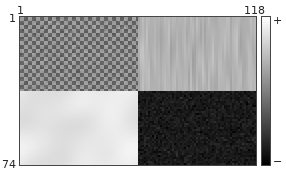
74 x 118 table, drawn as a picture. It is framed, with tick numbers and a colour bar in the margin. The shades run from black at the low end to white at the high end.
The table splits into 2 rows of 2 panels. Panel 1,1: middling, checkered, strong in contrast. Panel 1,2: high, streaked downward, faint in contrast. Panel 2,1: very high, smooth, faint in contrast. Panel 2,2: very low, fine-grained, faint in contrast.
